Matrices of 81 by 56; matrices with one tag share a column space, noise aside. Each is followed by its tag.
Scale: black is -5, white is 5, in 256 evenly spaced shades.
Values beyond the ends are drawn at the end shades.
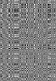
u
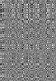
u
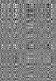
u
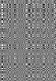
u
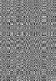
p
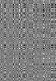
u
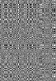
u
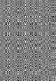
p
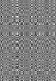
p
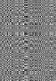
p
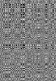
u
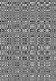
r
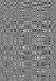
r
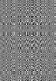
p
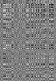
u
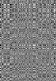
u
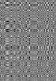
r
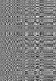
p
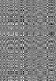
p
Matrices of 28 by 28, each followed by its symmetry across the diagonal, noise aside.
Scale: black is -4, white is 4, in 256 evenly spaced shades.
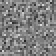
antisymmetric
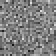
antisymmetric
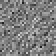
symmetric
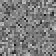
symmetric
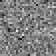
neither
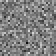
neither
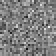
antisymmetric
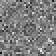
symmetric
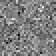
antisymmetric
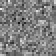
symmetric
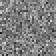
neither
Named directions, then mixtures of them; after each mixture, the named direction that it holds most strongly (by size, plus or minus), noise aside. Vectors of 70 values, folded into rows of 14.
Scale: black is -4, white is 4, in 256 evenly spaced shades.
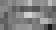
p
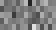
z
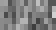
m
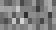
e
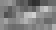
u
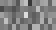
z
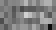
p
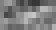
u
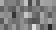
z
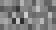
e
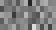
z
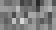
e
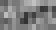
u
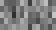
z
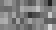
p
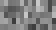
m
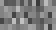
e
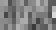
m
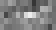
u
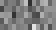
z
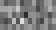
e
